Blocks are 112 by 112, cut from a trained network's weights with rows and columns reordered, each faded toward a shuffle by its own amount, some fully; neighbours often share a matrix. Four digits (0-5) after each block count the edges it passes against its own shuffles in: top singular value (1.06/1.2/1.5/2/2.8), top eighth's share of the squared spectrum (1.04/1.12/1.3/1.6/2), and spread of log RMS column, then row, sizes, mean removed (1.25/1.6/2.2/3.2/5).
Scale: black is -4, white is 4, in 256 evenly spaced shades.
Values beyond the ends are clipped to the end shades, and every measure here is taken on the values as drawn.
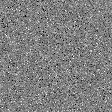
0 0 0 0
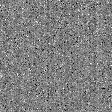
2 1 0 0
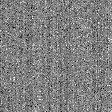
3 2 0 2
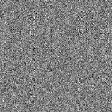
3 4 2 2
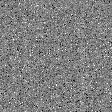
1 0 0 0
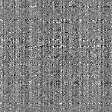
4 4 2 4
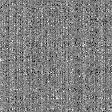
4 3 1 3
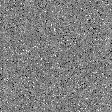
0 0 0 0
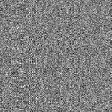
4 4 2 2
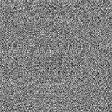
4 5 2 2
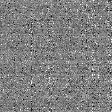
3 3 3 0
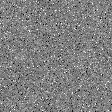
0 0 0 0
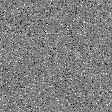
0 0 0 0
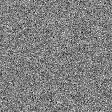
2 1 0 0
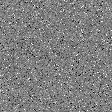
0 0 0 0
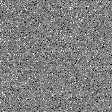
1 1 1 0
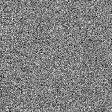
3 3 1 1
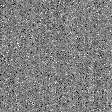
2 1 0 0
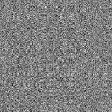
4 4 2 2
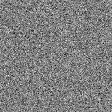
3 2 0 0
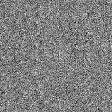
3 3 1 0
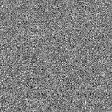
3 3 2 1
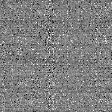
3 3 3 0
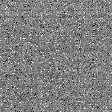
2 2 2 0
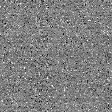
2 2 2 0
